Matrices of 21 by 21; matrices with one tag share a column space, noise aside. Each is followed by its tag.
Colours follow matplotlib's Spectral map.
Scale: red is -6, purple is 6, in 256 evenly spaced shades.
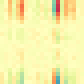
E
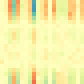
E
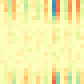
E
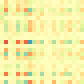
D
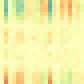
E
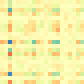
D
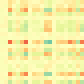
D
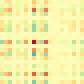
D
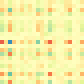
D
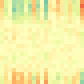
E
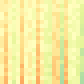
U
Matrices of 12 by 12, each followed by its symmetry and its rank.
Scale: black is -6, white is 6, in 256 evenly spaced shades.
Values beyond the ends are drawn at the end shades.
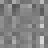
neither, rank two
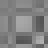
symmetric, rank one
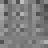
neither, rank two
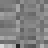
neither, rank two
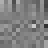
neither, rank two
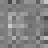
neither, rank two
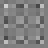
symmetric, rank one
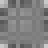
symmetric, rank one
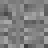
neither, rank two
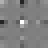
symmetric, rank one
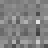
neither, rank two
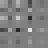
symmetric, rank one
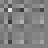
symmetric, rank one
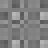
symmetric, rank one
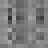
neither, rank two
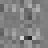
neither, rank two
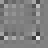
symmetric, rank one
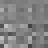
neither, rank two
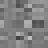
neither, rank two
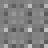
symmetric, rank one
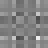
symmetric, rank one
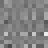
neither, rank two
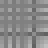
symmetric, rank one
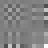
symmetric, rank one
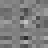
neither, rank two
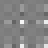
symmetric, rank one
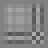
symmetric, rank one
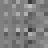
neither, rank two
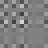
symmetric, rank one
